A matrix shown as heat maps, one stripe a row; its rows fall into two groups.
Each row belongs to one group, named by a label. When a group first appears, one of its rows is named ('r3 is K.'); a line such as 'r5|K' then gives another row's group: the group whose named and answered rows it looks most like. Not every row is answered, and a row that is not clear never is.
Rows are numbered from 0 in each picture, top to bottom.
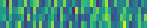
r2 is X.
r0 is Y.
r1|X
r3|X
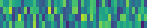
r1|Y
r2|X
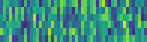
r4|Y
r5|Y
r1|X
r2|X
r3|X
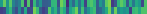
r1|Y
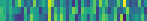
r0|X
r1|Y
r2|Y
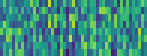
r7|X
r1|X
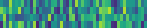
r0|X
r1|X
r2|Y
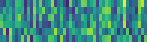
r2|X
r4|Y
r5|X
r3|X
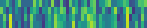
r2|Y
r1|Y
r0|X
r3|Y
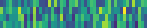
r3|X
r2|X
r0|Y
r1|X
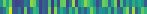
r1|Y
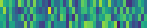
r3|Y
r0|X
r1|Y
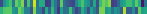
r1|X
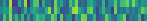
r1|Y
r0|Y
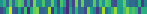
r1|Y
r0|X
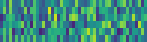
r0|X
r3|X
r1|Y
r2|Y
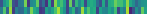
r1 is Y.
